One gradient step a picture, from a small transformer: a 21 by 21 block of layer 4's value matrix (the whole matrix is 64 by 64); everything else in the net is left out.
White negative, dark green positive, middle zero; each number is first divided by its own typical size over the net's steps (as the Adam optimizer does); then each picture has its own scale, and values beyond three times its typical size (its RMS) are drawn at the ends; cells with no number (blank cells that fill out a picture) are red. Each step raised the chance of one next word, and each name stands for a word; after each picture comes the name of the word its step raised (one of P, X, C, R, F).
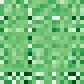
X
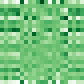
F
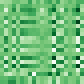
X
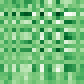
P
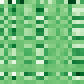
X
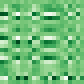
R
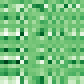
X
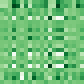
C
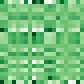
F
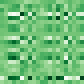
R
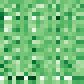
R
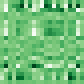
C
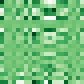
F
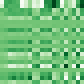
C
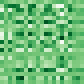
P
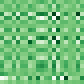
R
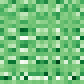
X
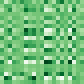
X
